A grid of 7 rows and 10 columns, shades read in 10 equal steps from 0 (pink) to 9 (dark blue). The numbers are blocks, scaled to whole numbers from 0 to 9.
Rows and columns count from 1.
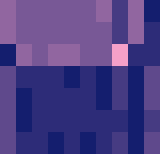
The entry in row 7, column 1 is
6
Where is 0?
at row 3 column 8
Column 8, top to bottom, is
7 7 0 7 7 8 7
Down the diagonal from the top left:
4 5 5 8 8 8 8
